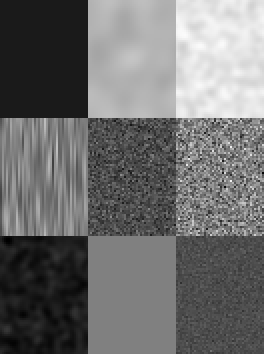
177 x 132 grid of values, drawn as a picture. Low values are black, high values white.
The table splits into 3 rows of 3 panels. Panel 1,1: very low, flat. Panel 1,2: high, smooth, faint in contrast. Panel 1,3: very high, blotchy, faint in contrast. Panel 2,1: middling, streaked downward. Panel 2,2: low, fine-grained. Panel 2,3: middling, fine-grained, strong in contrast. Panel 3,1: very low, blotchy, faint in contrast. Panel 3,2: middling, flat. Panel 3,3: low, fine-grained, faint in contrast.
